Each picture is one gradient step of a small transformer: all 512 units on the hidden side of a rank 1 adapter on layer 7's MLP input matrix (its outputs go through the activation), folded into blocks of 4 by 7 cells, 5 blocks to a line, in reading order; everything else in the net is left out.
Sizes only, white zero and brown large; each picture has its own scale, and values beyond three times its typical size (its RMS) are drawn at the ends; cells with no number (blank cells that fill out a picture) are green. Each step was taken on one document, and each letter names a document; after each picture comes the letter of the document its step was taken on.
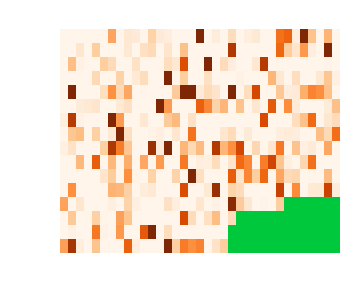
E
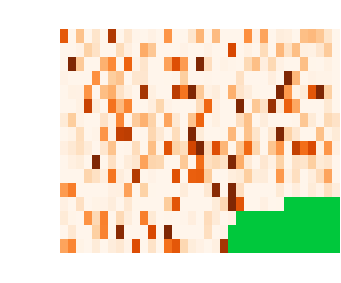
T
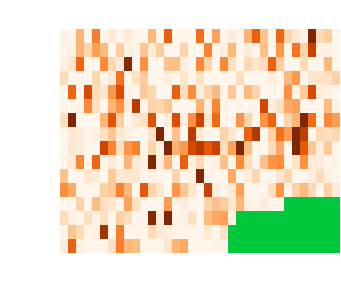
T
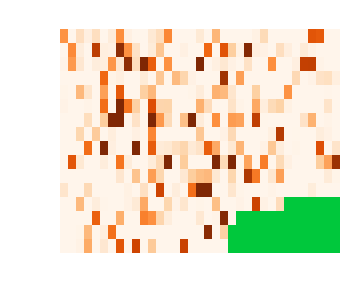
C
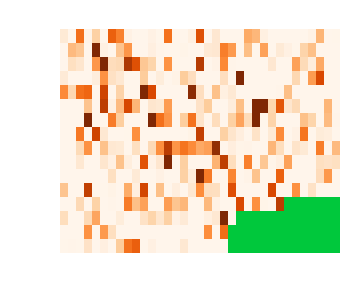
C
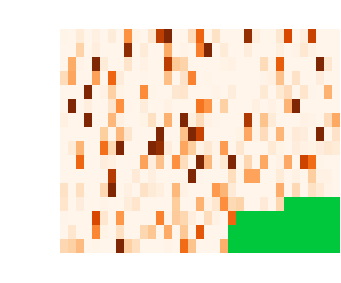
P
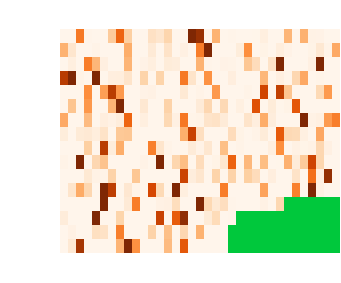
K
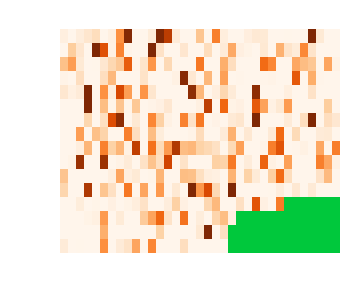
C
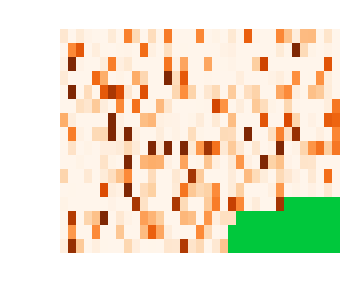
E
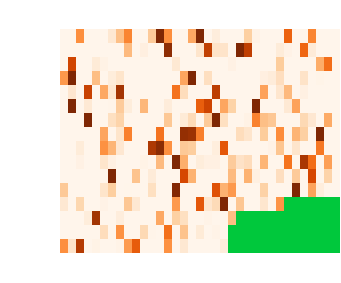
P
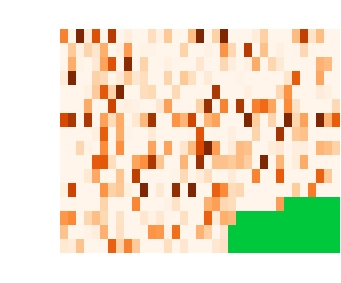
T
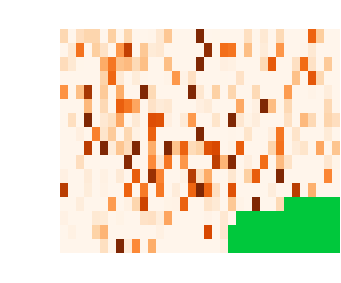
C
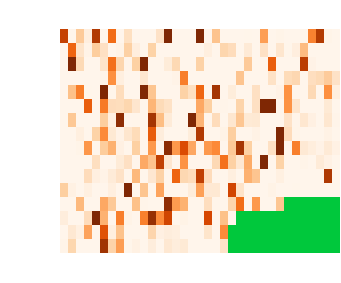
T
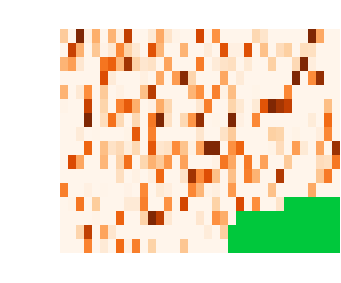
C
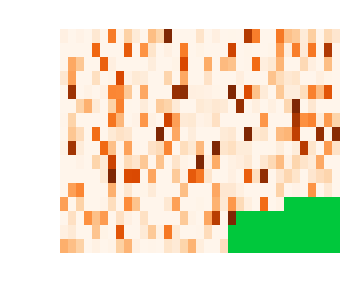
E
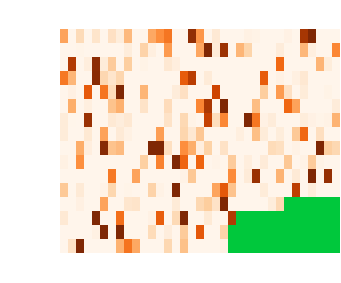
P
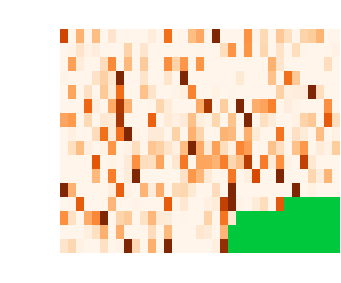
T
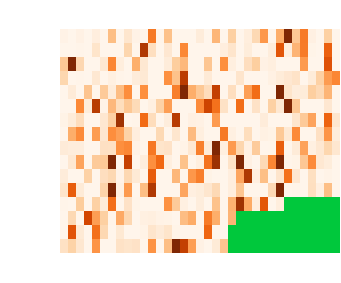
E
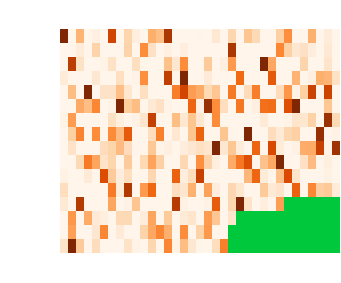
E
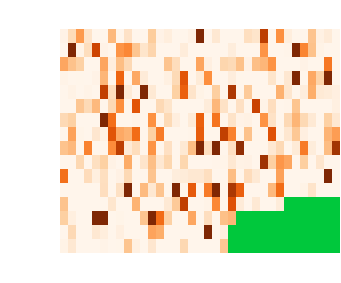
T
